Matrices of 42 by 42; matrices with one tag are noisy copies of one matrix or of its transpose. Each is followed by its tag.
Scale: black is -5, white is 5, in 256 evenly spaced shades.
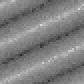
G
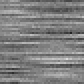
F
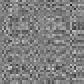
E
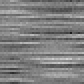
F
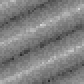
G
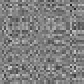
E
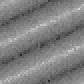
G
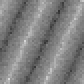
G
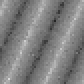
G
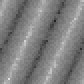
G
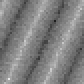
G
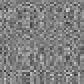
E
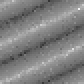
G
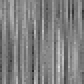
F
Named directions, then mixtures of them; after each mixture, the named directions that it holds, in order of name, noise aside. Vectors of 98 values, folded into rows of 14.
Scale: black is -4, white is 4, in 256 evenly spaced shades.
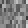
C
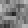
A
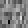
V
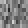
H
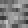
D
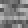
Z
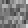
A, C, D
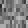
A, C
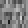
V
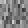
H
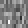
V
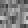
A, D, H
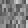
C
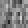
H, V, Z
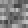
D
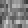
H, Z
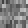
C, Z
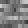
A, D, Z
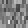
C, V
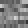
D, Z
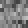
A, C, Z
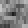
A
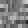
D, H, Z
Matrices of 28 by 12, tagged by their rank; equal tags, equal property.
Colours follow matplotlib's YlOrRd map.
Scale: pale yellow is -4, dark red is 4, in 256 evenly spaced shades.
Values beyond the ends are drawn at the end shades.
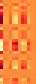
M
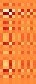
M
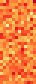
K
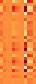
M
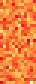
K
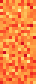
K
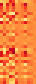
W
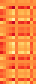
M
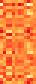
W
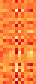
W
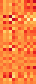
W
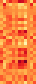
W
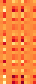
M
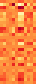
W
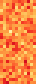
K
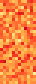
K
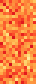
K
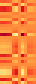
M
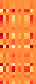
M
